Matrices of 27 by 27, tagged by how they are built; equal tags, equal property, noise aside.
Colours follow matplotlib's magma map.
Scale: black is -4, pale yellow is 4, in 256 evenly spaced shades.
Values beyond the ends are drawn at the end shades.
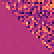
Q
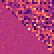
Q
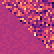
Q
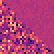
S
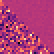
S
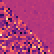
S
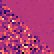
S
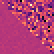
Q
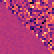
Q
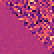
Q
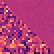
S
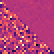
S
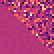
Q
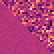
Q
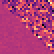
Q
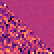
S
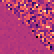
Q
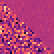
S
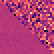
Q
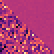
S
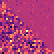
S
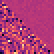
S
